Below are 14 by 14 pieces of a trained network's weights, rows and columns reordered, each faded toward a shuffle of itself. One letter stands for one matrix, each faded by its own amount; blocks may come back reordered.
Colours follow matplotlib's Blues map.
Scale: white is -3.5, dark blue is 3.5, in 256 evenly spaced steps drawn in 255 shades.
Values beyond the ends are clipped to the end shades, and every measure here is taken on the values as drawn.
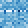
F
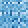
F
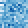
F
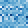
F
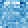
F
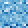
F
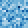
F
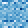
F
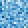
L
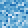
L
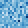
L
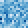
L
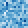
L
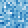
L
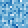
L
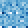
F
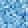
L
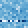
F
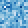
L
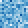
L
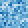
L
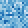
L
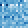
F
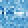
F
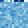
F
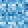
F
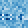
F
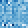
F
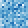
F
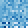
F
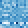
F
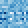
F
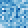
F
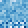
F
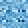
F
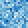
L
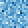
L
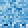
F
